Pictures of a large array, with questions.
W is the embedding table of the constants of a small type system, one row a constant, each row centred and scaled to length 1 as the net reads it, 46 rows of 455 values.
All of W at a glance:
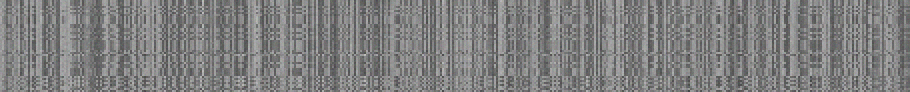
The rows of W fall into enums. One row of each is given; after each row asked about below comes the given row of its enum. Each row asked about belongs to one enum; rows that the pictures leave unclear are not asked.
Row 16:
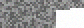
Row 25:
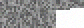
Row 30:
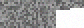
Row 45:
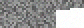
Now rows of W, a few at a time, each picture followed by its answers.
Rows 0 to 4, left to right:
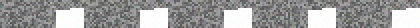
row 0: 16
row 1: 16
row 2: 16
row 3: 30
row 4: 16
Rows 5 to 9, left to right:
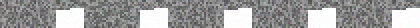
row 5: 25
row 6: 16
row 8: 25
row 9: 25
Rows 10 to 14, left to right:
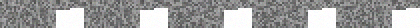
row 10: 25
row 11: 25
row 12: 16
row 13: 16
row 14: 30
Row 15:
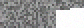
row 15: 30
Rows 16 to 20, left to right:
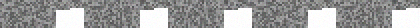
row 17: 30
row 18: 25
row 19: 16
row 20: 30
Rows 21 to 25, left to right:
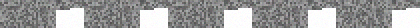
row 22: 30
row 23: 30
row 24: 30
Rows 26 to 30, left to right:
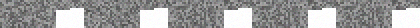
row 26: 16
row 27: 45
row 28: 30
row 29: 30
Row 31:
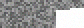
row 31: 16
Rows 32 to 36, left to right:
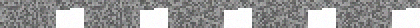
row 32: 30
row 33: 30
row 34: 16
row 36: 16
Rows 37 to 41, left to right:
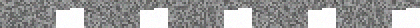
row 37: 16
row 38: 45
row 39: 30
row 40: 45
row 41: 25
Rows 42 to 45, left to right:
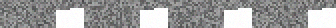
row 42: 45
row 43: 30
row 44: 16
